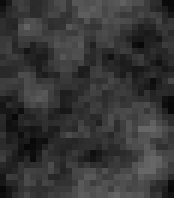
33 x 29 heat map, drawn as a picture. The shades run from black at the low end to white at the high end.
Stripes: none. Grain: blotchy. Histogram: bell-shaped. Average level on the scale: 20%.
